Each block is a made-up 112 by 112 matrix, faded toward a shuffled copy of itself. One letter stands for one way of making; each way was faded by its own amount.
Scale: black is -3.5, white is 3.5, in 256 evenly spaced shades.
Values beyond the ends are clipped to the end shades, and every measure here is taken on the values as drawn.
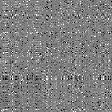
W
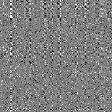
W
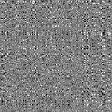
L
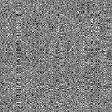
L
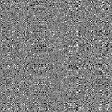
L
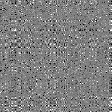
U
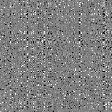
W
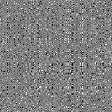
W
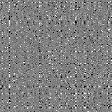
U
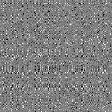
U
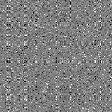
U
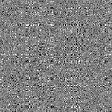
L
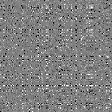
U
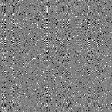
W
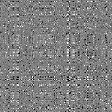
U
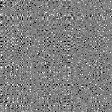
U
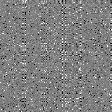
W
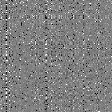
W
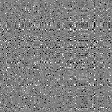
U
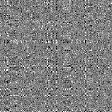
L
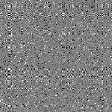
U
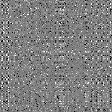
W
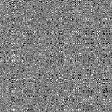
L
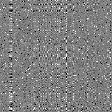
W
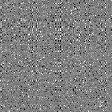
U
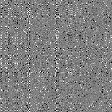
W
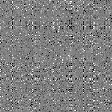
W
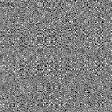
L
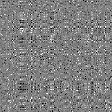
U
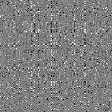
W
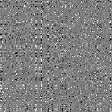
W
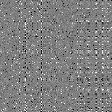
W
